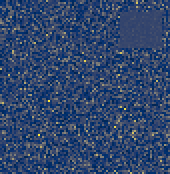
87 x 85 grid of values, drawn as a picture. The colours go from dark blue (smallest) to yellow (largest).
Overall the values sit about 20% of the way up the scale. No row or column stands out. The values are skewed, with a long tail toward high values. The top right is the calmest part. No overall slope runs across the table. Neither half mirrors the other. Fine speckle covers the field. In the top right lies a patch that is calmer than the rest.
